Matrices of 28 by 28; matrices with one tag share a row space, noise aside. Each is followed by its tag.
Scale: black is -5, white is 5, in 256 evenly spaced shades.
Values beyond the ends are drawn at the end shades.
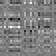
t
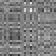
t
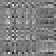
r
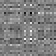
t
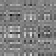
t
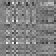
r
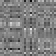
t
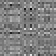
t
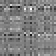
t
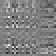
r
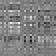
t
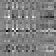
r
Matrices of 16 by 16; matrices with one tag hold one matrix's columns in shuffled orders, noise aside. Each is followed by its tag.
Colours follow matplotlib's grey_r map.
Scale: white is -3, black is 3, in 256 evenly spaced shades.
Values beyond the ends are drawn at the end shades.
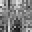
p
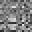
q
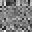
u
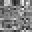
u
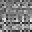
q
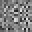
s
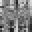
p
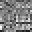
q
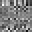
u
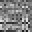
q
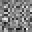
s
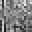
p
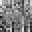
p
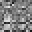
q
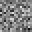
s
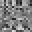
u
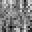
p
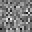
s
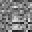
q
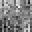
p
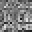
q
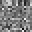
u
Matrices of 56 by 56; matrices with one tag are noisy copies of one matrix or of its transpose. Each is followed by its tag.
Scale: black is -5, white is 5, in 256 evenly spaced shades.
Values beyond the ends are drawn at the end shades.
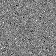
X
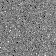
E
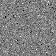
X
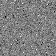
X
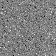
E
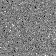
E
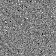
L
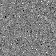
X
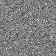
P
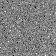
E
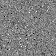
P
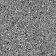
P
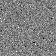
L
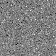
E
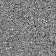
P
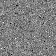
X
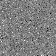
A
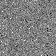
A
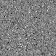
P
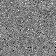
A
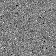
X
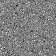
X
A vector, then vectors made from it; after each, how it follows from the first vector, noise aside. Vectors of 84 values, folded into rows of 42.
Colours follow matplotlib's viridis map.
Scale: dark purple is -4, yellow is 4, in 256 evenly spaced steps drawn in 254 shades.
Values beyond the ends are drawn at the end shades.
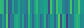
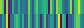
scaled up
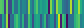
scaled up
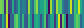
scaled up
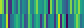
scaled up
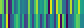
scaled up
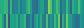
sign-scrambled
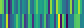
scaled up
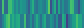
sign-scrambled
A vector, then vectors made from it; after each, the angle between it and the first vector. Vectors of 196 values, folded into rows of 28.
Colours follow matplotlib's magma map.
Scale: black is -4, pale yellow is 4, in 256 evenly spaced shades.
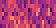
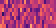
partly opposed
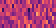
partly aligned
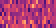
partly aligned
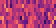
orthogonal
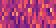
nearly opposite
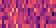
partly aligned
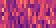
nearly opposite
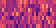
nearly opposite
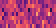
nearly parallel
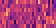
partly opposed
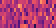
partly opposed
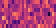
partly opposed
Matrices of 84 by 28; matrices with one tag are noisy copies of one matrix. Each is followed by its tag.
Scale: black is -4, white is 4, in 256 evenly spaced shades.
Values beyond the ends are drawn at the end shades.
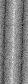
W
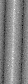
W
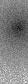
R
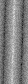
W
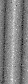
W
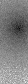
R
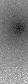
R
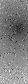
R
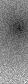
R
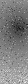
R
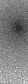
R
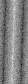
W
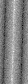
W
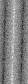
W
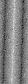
W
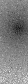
R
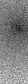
R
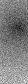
R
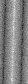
W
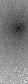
R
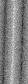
W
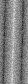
W
